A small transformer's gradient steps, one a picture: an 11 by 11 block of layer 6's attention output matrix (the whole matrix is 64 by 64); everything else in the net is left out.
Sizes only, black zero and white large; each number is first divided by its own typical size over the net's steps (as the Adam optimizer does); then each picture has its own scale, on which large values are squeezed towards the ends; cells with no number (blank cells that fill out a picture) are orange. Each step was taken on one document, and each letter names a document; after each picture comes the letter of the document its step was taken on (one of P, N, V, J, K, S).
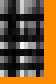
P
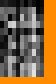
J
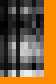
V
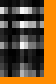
P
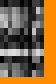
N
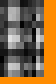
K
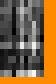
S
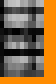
K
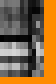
N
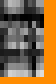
K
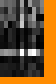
S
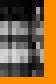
N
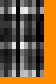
V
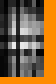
V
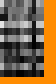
K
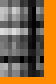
N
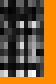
S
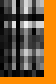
V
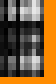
J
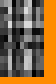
J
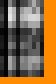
J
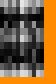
K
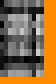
K
